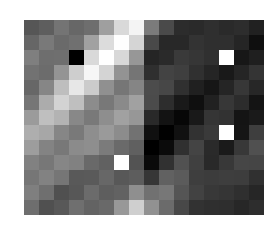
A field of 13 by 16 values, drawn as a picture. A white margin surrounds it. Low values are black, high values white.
The bottom right is the smoothest part. A vertical seam about 50% of the way across splits the table, and the left part is higher. Four lone cells stand out: three far higher and one far lower than their neighbours.
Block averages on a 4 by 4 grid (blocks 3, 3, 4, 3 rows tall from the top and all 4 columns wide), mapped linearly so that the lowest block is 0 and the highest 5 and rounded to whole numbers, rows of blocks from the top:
2 5 1 1 / 4 4 1 0 / 3 3 0 1 / 2 2 2 1
